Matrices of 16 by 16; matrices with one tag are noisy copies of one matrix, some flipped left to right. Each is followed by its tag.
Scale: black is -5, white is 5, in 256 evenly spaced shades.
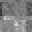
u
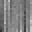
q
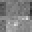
u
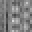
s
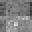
u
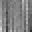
q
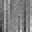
q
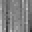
q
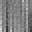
q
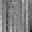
q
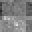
u
